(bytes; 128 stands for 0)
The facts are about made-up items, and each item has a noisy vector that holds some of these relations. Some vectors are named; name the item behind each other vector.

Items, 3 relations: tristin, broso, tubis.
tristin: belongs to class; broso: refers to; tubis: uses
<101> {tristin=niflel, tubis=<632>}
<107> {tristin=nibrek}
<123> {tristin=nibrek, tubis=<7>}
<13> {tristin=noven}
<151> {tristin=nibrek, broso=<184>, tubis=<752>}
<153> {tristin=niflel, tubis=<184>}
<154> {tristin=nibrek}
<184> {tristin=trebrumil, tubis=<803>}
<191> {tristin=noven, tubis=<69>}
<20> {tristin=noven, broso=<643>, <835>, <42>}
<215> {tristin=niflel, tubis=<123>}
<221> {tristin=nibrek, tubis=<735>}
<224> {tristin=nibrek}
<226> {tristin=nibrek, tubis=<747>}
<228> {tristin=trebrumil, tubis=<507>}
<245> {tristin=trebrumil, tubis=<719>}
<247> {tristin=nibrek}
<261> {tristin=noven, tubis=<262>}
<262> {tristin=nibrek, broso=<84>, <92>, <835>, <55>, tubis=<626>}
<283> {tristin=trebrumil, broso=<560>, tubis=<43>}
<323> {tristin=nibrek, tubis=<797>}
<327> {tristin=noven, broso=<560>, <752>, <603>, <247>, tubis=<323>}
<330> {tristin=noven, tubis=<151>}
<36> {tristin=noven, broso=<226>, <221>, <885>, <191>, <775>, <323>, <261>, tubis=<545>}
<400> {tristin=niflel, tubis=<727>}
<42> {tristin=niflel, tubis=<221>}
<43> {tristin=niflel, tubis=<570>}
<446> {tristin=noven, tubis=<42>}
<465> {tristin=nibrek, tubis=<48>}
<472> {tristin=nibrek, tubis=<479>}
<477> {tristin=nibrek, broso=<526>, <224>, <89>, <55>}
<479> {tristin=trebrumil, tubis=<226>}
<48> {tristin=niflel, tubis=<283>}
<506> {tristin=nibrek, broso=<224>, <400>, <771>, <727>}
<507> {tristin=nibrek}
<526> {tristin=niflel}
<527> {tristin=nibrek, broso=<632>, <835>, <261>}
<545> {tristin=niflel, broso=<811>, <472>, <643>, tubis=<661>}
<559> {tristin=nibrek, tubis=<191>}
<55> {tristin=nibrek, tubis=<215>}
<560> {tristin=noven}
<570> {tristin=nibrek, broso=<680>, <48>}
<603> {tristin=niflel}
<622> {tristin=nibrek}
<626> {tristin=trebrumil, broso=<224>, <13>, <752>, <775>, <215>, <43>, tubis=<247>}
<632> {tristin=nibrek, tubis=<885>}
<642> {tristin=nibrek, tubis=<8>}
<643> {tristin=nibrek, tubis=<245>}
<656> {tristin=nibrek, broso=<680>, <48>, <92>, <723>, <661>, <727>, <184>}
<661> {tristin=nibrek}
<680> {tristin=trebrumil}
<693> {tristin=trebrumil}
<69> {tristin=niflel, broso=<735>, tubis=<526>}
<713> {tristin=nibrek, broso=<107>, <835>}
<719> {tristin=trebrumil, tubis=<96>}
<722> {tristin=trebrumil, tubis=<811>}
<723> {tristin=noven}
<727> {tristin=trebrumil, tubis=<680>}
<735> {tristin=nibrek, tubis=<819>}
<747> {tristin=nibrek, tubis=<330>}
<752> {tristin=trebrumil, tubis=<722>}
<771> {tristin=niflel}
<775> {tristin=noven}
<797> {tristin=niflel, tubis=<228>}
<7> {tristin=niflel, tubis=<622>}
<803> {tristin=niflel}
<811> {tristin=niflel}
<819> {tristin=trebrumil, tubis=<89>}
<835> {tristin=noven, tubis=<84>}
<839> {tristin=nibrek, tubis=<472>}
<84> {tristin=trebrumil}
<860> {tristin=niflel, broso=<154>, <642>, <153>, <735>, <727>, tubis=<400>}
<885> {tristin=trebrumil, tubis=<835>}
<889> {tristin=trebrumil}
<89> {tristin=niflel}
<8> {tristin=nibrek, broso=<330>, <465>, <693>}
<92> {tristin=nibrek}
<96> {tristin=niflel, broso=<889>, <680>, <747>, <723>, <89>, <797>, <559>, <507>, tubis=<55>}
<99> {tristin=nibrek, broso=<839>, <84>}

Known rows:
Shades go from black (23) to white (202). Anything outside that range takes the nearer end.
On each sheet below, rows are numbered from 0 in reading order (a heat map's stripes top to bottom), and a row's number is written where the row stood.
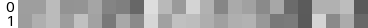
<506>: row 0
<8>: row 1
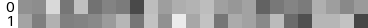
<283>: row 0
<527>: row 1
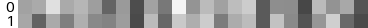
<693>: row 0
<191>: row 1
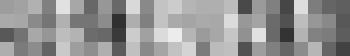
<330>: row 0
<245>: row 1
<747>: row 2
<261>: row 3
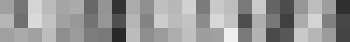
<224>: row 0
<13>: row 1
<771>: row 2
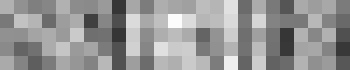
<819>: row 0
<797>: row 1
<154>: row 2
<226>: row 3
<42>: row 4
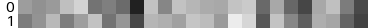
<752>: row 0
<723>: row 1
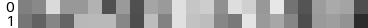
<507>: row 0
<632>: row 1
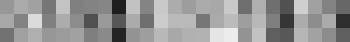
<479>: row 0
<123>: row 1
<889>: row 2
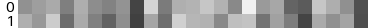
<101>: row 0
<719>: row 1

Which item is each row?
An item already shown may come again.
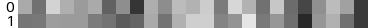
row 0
<224>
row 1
<215>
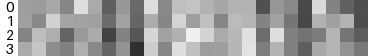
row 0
<330>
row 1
<622>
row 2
<797>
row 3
<228>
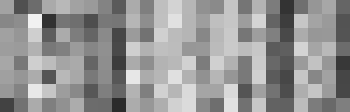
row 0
<221>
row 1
<96>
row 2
<719>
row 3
<656>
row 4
<224>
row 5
<151>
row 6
<603>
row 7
<48>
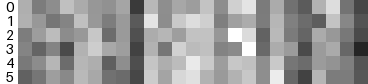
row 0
<775>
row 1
<323>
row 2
<723>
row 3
<835>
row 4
<559>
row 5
<747>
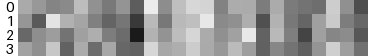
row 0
<323>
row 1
<43>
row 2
<184>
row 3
<626>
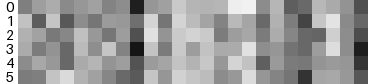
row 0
<889>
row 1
<36>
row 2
<323>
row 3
<885>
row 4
<84>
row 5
<247>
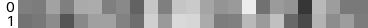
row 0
<446>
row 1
<262>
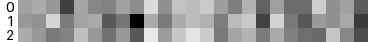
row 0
<545>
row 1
<727>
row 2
<323>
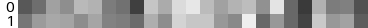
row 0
<747>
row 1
<803>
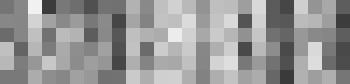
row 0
<96>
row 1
<526>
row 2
<559>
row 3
<191>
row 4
<775>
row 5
<477>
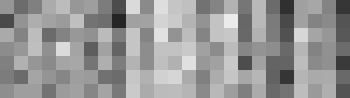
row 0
<226>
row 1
<680>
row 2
<20>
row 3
<465>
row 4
<811>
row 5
<477>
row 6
<99>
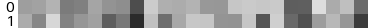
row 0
<656>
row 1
<400>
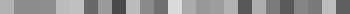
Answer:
<735>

